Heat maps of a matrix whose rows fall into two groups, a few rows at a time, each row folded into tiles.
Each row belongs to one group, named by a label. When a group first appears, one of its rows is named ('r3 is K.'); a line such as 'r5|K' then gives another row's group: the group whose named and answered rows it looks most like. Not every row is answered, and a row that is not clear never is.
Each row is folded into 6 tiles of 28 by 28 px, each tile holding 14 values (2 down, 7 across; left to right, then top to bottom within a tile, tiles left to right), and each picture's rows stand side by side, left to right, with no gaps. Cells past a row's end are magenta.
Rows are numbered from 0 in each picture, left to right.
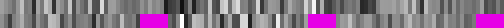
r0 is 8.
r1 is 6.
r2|6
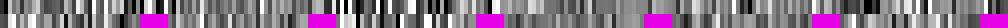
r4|8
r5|6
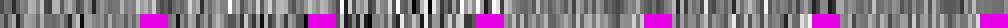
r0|6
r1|8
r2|8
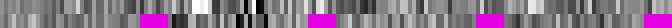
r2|6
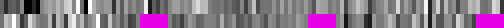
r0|6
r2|8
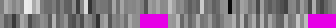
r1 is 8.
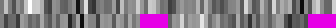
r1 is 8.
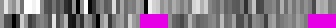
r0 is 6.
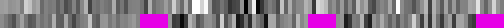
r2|8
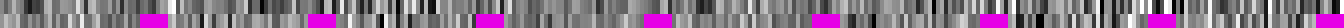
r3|8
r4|6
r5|8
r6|8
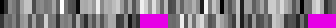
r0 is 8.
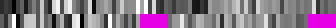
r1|6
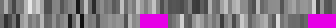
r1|6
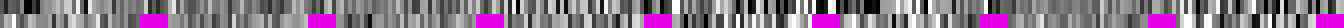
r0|6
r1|8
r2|8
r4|8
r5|6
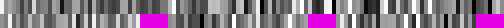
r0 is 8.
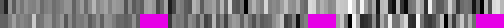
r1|8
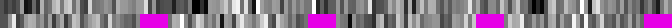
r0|6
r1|6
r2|8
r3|6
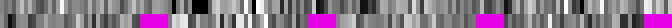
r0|8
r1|6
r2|6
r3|8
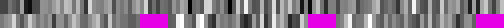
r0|6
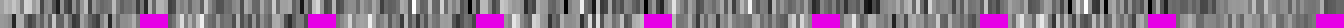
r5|6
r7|6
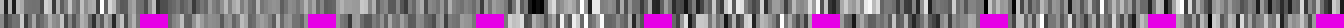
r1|6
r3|6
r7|8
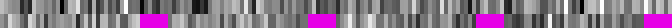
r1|6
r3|8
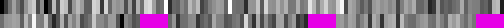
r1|8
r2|8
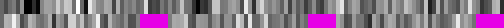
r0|6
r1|6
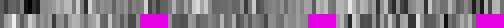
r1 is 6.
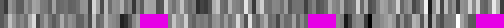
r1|6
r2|8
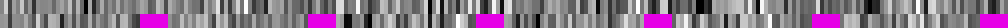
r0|8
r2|8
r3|8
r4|6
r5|6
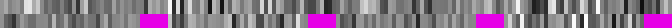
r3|6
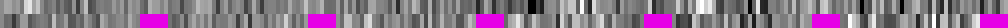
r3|6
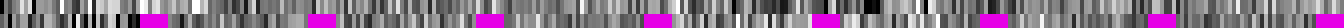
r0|8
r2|8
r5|6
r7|8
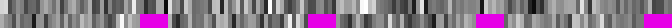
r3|6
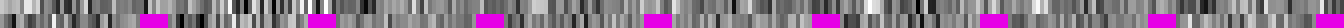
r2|6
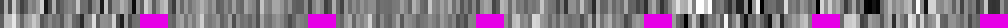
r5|6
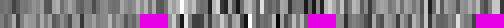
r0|6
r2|8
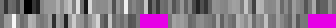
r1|6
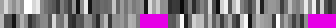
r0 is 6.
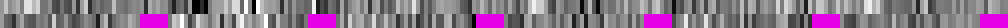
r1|6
